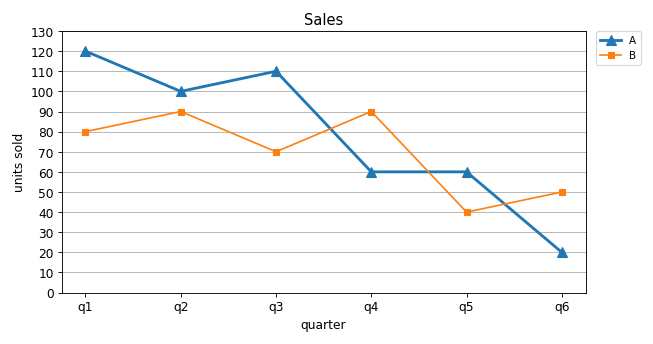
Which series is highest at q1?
A
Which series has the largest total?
A
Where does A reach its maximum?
q1
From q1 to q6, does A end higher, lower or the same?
lower
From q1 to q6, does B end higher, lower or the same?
lower
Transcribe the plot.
Title: Sales
x-axis: quarter, ticks q1 q2 q3 q4 q5 q6
y-axis: units sold, ticks 0 10 20 30 40 50 60 70 80 90 100 110 120 130
Legend: A, B
Values:
A: 120 100 110 60 60 20
B: 80 90 70 90 40 50
